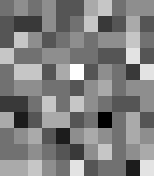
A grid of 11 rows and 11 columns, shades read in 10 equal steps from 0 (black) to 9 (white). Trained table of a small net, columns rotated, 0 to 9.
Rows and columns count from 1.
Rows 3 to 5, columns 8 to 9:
5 5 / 3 3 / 5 4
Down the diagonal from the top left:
4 2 5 5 6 3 5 0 4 5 8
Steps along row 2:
down same up down up up down up up down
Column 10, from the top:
5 6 7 8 2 5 3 6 6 5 1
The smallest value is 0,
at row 8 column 8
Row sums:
51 40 52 50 58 50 46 42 50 49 56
